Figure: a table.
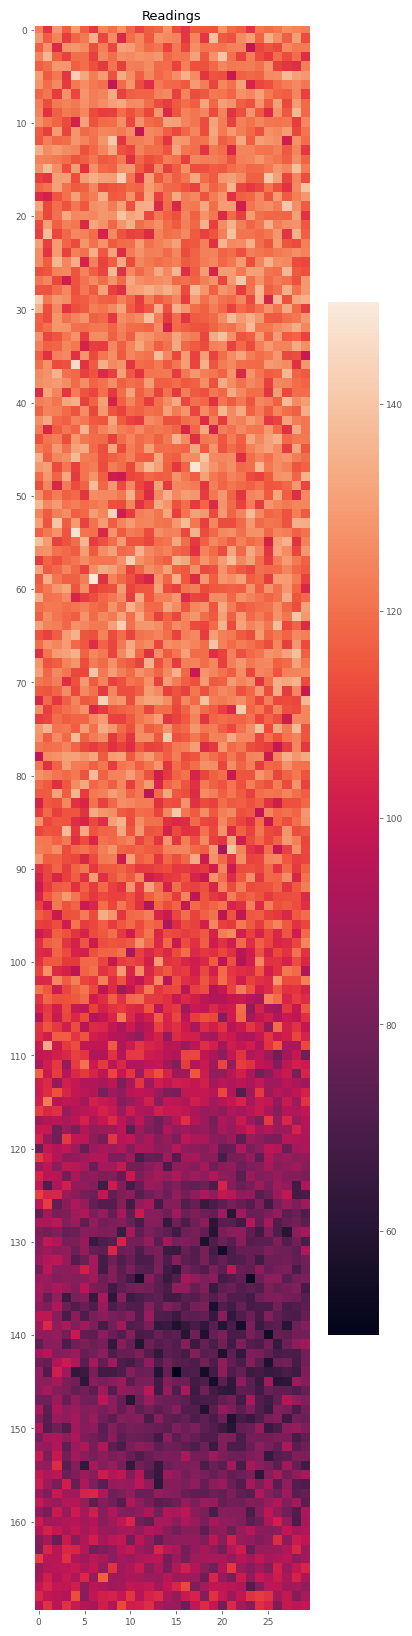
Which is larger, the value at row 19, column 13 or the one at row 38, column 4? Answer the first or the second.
the second
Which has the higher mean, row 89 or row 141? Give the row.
89
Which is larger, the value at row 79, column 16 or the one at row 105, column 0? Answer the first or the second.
the first
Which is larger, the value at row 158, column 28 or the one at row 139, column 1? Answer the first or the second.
the second
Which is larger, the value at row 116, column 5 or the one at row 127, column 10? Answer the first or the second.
the first
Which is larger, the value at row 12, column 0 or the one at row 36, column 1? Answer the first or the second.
the second
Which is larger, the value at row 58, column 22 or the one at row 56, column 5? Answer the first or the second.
the second
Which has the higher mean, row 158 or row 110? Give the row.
110
